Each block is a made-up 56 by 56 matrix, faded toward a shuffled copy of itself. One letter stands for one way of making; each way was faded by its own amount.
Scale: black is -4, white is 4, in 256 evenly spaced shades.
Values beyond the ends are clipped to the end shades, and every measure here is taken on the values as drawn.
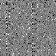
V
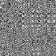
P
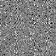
V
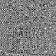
P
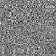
P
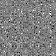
V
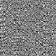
P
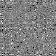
V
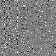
V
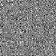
P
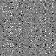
V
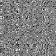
P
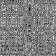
P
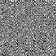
P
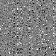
V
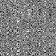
P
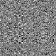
P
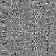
V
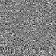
P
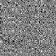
P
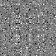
V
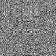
P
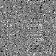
V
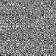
P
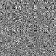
P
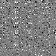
V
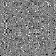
V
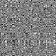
P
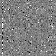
V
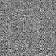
P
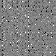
V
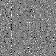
V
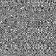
P
